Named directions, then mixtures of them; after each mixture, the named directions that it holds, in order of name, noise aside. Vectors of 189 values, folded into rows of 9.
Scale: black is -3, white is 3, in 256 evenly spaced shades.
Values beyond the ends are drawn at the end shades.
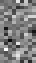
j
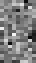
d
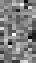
d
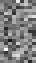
j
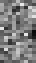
d, j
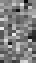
d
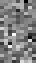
d, j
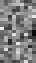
d, j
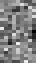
d, j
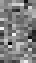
d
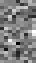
d, j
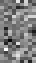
j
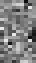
d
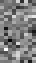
j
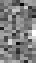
d, j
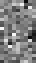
d
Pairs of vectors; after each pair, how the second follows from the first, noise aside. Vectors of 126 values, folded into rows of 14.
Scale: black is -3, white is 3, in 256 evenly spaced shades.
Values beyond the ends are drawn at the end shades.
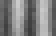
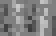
partly zeroed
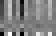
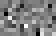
shuffled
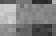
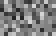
shuffled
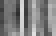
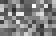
shuffled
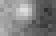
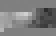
partly zeroed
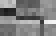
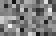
shuffled
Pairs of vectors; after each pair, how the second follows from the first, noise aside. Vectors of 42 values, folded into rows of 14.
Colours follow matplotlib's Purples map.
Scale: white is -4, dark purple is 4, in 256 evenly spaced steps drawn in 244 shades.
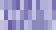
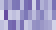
copied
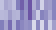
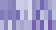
negated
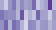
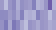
shrunk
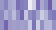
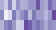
wrapped around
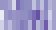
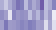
wrapped around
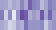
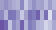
wrapped around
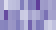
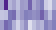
wrapped around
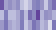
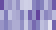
copied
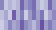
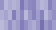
shrunk
